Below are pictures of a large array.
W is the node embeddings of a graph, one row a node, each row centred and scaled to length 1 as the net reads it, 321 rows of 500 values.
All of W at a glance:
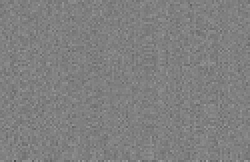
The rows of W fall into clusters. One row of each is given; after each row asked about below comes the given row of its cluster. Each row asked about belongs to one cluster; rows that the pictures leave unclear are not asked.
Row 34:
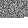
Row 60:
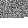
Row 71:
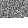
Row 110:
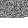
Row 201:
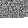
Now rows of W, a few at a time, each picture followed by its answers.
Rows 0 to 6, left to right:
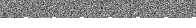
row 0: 201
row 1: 71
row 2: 60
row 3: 60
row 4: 34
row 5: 60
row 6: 201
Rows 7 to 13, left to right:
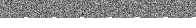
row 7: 201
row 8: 34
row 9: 34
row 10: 110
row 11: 110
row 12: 201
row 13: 110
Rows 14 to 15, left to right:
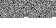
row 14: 34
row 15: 34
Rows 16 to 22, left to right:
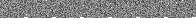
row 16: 201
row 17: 60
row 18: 71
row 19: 110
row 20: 34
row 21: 71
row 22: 201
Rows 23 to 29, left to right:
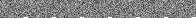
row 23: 201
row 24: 201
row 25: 34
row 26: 34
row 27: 110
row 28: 34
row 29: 201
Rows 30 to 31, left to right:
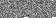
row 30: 60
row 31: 34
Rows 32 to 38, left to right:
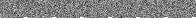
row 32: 60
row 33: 110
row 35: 71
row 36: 71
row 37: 110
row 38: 71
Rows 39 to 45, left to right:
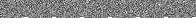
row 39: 110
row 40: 34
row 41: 110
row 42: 201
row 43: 110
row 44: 34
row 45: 110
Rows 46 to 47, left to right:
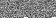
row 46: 60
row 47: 60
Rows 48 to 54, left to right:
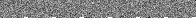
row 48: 34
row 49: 110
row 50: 201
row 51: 201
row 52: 34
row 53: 71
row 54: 110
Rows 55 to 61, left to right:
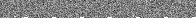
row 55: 110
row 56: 71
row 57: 34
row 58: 201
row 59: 71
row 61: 110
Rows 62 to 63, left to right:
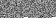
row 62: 110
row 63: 110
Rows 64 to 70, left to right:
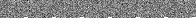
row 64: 110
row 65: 201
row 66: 110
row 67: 34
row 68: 201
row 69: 71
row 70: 110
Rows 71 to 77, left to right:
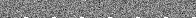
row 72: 60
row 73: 71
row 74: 71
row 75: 34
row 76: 71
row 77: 60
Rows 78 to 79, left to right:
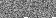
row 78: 60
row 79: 71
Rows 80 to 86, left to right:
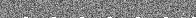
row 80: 34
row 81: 110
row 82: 110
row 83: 60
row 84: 201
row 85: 60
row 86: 71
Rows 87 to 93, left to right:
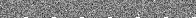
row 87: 110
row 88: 201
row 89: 60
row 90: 60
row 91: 201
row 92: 201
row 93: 201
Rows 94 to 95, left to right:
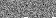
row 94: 110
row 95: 71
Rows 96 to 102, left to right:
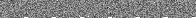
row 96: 34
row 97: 60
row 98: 71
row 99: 34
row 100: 110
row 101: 110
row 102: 110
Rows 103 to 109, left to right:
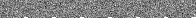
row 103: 71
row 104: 60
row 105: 71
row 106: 60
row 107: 71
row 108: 71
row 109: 201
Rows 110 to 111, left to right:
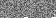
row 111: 201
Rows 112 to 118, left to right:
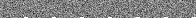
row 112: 71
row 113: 60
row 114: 110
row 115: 71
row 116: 110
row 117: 110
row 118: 201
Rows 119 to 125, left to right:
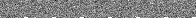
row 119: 71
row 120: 110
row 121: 201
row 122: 60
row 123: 71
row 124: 110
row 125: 60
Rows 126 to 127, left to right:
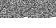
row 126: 110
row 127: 110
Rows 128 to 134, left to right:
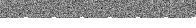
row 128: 201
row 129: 60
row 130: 60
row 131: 60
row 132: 71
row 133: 110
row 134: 201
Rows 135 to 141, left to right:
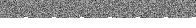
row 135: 110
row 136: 201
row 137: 71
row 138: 201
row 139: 110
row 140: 201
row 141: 110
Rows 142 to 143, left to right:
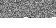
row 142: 60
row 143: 201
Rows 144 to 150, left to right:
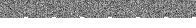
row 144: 34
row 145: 201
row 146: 71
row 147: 34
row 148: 71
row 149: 34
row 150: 34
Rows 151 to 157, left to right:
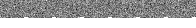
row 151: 71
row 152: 60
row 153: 110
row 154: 201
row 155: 110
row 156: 201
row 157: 60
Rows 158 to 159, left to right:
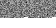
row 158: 110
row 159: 201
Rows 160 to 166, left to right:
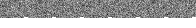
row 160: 71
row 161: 34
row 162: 110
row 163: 71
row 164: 110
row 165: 34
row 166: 34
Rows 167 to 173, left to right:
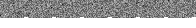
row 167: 34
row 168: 34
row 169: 110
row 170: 60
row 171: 201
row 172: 71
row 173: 201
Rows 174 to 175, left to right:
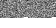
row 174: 110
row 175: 60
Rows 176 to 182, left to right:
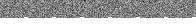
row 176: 71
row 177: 201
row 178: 110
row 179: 201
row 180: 110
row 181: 71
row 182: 201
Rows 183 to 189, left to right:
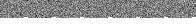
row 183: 110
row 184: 60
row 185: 71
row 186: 71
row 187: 34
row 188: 71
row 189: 110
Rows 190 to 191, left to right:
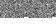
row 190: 34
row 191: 34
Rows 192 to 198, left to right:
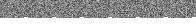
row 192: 110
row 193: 110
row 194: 60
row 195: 201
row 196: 60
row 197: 110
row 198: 201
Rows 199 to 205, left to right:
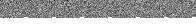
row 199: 60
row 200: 34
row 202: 71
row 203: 71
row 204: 71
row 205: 34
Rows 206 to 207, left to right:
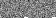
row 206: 71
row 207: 201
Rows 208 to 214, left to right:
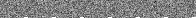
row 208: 110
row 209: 110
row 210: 60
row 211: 110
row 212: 60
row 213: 110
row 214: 201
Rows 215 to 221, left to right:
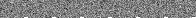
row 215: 110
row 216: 60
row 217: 34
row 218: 60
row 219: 71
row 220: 34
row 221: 110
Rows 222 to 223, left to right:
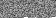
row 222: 60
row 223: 110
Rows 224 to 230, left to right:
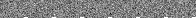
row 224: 60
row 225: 201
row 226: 34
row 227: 34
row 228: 34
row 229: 201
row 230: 110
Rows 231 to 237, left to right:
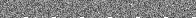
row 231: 110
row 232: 110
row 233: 110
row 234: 110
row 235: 34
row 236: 71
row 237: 201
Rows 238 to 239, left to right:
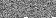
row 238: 60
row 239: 71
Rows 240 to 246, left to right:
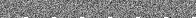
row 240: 110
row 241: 60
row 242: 34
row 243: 34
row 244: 34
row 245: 71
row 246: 34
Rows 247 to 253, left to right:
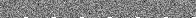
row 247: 71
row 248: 201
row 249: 201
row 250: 60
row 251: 71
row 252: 110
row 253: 110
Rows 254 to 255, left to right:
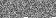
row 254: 110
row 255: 110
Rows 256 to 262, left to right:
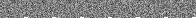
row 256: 34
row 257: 71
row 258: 34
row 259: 71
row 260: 110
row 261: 34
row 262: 201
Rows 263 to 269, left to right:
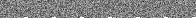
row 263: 110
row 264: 60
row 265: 71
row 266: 201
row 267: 110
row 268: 71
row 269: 110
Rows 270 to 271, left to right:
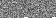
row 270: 201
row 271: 60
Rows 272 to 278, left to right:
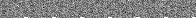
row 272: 71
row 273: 71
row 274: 71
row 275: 34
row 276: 110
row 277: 34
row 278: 71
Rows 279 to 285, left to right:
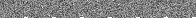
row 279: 34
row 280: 71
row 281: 110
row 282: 60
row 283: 71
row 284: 60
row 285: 71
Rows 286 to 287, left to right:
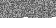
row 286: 60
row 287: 110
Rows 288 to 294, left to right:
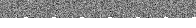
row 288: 60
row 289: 201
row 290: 60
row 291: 60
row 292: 71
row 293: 71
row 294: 201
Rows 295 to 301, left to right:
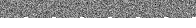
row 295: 110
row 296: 34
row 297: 71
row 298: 60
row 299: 201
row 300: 71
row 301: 34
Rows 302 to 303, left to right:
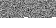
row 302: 71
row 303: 60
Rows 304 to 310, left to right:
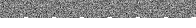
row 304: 34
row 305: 34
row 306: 60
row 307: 60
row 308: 201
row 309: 60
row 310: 201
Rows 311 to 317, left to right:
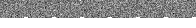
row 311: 34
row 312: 60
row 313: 34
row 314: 60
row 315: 201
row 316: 201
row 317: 60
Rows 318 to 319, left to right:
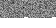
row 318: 34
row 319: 60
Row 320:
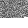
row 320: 71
